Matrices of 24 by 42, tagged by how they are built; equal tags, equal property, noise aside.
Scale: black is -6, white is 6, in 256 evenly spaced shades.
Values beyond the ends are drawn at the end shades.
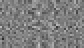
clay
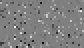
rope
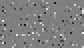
rope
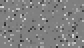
rope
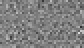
clay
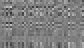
clay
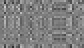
clay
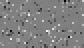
rope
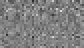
clay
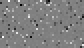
rope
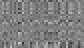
clay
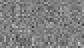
clay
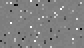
rope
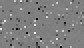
rope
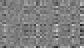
clay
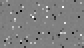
rope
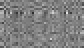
clay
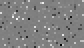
rope
